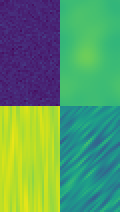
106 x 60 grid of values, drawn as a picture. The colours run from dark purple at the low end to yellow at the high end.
It is made of 2 by 2 panels. Panel 1,1: very low, fine-grained, faint in contrast. Panel 1,2: high, smooth, faint in contrast. Panel 2,1: very high, streaked downward, faint in contrast. Panel 2,2: middling, slanting up to the right.
